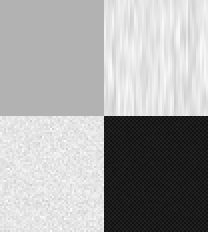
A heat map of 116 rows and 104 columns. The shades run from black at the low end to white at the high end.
It is made of 2 by 2 panels. Panel 1,1: high, flat. Panel 1,2: very high, streaked downward, faint in contrast. Panel 2,1: very high, fine-grained, faint in contrast. Panel 2,2: very low, checkered, faint in contrast.
